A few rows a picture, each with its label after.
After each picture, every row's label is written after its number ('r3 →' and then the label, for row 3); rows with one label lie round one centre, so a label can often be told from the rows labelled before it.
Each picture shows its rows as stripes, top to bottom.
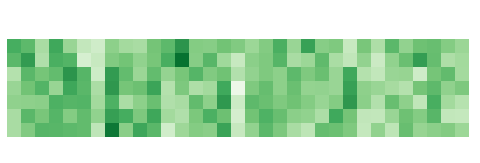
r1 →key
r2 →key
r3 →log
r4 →log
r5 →log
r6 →log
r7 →log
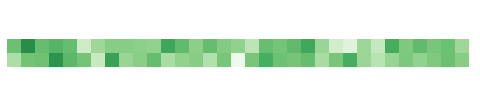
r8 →key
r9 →log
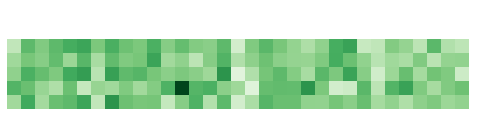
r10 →log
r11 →log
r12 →log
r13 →key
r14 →log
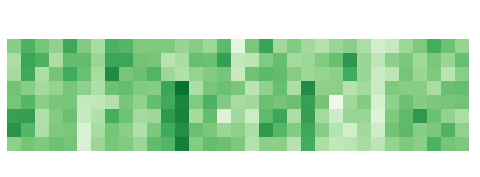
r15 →log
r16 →log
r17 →log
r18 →key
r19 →key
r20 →key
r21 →key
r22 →key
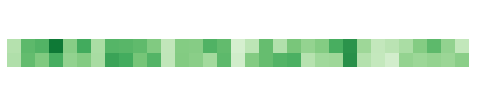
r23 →log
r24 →log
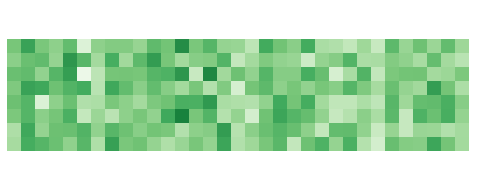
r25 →key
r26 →log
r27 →key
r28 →log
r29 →key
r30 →key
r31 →log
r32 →log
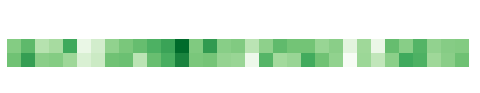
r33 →key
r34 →key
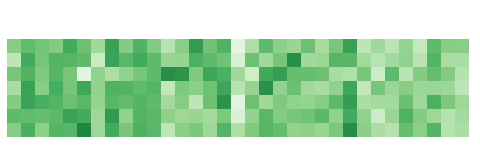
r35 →log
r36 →log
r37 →key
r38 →log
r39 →log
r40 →log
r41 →log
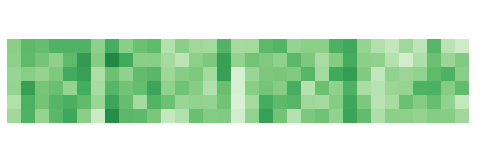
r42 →log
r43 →log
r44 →log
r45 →log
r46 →log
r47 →log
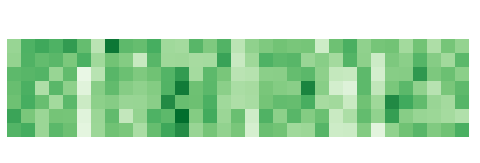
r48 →log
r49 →log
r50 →key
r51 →key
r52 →key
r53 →key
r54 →key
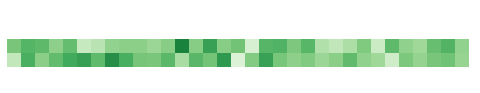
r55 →key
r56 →log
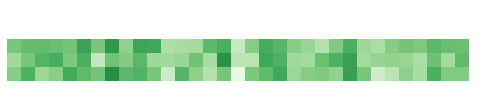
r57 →log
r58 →log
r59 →log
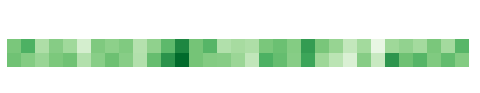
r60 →key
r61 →key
